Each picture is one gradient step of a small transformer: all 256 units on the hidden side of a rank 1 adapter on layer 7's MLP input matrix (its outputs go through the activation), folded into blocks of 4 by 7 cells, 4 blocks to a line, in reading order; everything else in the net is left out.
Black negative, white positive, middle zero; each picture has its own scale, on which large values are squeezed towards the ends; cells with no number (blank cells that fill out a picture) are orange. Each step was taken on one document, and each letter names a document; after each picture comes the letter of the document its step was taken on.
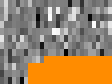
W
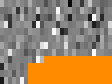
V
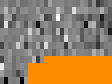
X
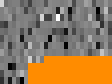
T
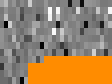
W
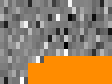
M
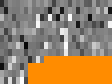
T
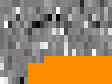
V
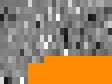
M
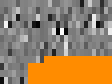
V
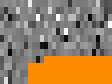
M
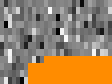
W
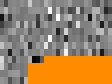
M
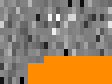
W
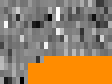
X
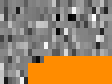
X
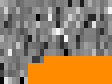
W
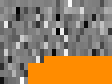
V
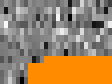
X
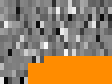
X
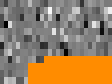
W
